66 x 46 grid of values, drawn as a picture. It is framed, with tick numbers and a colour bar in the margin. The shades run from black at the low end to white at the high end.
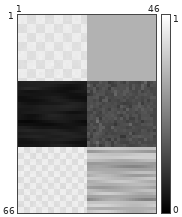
The table splits into 3 rows of 2 panels. Panel 1,1: very high, checkered, faint in contrast. Panel 1,2: high, flat. Panel 2,1: very low, streaked across, faint in contrast. Panel 2,2: low, fine-grained, faint in contrast. Panel 3,1: very high, checkered, faint in contrast. Panel 3,2: high, streaked across.
